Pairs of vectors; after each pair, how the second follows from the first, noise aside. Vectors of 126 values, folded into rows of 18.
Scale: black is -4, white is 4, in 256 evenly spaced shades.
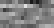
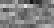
copied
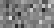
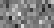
sign-scrambled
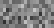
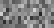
copied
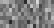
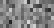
sign-scrambled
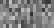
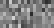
copied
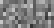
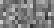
copied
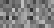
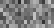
wrapped around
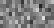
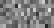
wrapped around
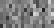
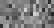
sign-scrambled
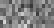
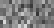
copied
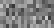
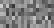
copied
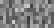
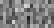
copied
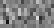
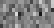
wrapped around
